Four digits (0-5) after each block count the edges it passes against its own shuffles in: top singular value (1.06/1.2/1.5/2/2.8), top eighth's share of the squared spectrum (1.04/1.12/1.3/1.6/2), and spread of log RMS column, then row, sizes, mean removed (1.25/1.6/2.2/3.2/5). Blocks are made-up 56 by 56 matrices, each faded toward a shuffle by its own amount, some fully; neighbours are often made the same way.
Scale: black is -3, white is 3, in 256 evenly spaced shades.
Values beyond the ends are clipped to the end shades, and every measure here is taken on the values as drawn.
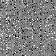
3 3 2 1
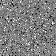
0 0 0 0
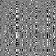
4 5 3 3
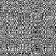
4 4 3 2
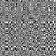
4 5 3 3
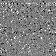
2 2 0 1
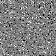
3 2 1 1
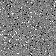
1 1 0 0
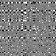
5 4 2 3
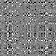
4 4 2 3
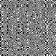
4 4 3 2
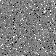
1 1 0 0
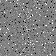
0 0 0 0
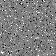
0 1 0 0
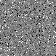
0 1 1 0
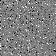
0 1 1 0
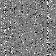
2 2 3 0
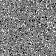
1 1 0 0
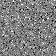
0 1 0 0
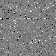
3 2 0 1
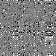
4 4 2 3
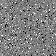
2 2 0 0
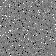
0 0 0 0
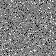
1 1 0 0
